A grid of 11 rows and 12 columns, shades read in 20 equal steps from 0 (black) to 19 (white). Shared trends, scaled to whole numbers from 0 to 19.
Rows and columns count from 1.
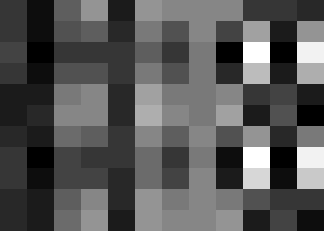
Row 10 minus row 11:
0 0 -1 -1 1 0 -1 0 -2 4 -1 3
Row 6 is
2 3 10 10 3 13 10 9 12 2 6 0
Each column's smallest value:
2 0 4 4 2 7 4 9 0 2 0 0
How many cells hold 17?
0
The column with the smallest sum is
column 2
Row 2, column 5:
3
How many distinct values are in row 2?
11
